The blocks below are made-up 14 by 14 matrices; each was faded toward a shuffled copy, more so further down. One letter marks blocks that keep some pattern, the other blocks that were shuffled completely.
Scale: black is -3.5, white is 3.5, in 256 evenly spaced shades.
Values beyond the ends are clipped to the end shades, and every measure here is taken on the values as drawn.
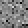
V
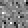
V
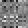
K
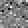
V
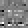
K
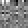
K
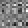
K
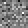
V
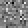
V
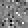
V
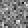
V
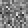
V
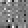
K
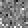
V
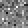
V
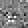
V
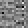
K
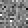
V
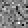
V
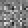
K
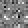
K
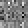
K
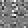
K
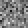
V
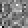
K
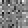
K
